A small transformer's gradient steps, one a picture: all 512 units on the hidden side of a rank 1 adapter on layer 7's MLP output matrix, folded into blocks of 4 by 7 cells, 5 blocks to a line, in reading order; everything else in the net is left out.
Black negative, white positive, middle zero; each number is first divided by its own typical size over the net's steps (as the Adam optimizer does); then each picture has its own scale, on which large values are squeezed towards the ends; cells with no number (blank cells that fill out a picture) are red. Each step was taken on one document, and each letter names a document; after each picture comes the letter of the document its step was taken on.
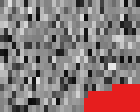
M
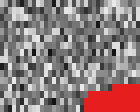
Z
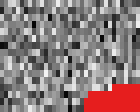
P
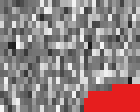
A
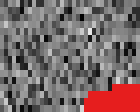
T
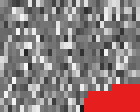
Z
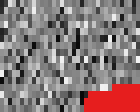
M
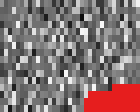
M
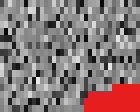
M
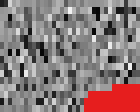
P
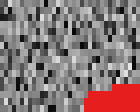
P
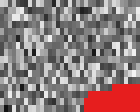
Z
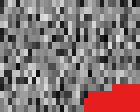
M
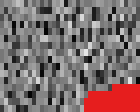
A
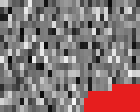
P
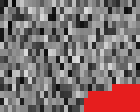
P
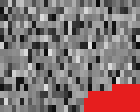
P
